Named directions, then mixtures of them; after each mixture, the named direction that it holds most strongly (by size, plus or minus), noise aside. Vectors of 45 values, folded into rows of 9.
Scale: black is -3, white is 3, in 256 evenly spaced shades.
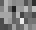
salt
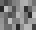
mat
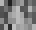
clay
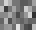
mat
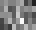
salt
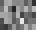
salt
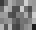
clay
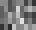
clay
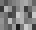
mat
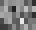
salt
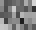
salt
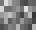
mat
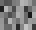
mat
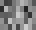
mat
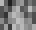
clay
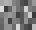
mat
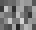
mat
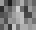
clay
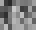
clay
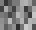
mat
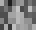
clay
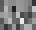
salt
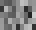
mat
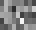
salt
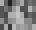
clay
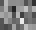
salt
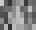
clay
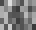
clay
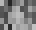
clay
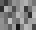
mat
